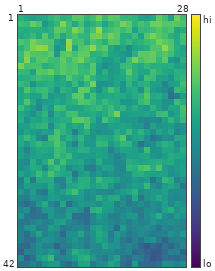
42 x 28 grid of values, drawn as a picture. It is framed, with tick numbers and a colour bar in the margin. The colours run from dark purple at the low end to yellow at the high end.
Slope: up to the top. Odd rows or columns: none. Average level on the scale: 60%.
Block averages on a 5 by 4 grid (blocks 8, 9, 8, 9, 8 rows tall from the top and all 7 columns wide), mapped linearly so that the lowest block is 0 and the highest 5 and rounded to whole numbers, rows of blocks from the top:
5 5 4 5
4 4 3 3
3 3 3 2
2 2 2 2
1 1 1 0
